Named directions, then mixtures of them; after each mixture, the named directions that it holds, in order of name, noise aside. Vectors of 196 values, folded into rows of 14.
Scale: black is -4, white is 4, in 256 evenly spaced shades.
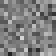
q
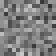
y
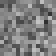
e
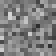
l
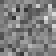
l, q, y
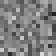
l, q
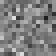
l, q, y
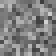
e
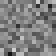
q, y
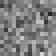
e, q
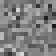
l, q, y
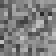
e, l, q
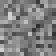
l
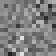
q, y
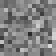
e, l, y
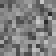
e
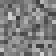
e, l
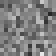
e, l, q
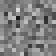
e, l, y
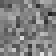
e, l, q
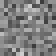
y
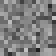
e, q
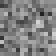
e, l, q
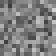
e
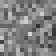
e, l
